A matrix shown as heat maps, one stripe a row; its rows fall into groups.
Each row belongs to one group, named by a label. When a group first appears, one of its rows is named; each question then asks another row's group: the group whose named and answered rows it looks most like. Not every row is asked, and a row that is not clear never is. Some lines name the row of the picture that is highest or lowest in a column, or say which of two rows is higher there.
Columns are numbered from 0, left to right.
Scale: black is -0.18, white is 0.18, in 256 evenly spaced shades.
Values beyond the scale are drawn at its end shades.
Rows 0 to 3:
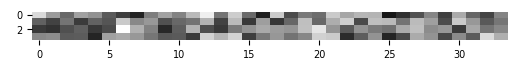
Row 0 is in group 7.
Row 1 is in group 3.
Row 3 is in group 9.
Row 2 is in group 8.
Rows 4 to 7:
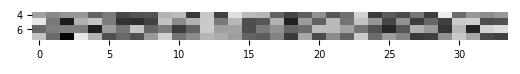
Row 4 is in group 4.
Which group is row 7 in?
7
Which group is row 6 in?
9
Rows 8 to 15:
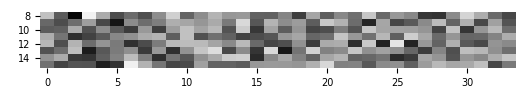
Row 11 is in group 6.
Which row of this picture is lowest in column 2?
8
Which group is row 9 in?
9
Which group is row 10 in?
4
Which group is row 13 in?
3
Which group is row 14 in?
9
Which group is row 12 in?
4
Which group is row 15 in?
8
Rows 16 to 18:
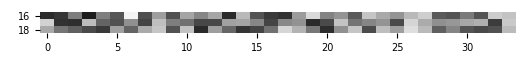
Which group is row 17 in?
6
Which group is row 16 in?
3
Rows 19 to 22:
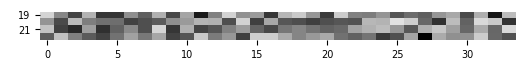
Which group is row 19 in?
6
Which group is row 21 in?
6
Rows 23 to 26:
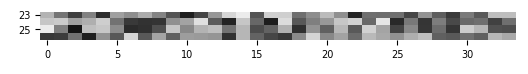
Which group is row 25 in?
7
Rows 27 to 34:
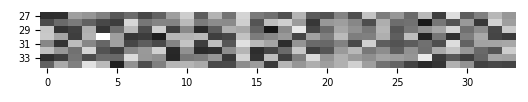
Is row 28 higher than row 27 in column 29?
No
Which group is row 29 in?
6
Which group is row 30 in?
7
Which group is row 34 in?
7
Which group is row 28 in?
9
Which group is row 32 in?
6
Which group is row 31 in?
4
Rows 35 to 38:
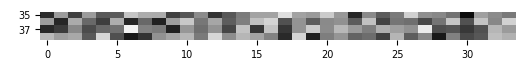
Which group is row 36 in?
4
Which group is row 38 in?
4
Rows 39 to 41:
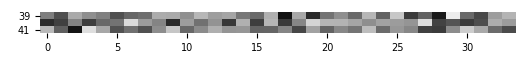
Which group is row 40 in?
3
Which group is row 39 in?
4
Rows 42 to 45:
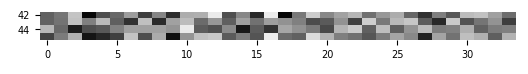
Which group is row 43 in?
4
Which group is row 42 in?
3
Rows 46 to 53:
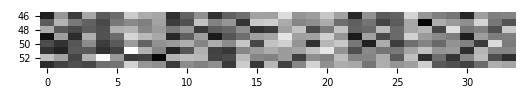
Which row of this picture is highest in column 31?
47
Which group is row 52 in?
7
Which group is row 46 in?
8
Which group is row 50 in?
9
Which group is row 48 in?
6
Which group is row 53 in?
3
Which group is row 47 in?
8
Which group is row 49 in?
8
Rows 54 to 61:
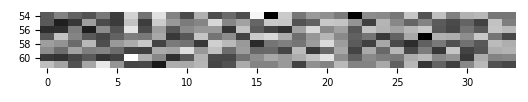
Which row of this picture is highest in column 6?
60
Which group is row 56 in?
3
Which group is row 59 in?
4
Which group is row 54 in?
8
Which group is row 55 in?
9
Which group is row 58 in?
9
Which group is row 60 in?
8
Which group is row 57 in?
8
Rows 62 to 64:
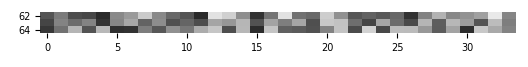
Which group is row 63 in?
9
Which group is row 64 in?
4
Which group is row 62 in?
9
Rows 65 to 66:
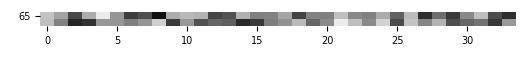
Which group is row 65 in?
7
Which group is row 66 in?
6
